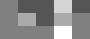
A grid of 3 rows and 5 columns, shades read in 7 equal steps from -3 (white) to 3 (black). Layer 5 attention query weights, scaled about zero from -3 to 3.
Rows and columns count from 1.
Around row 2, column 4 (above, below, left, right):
-2 -3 1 0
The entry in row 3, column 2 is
0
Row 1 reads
0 1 1 -2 1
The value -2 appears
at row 1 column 4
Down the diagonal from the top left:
0 -1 0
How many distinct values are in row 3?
2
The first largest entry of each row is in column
2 3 1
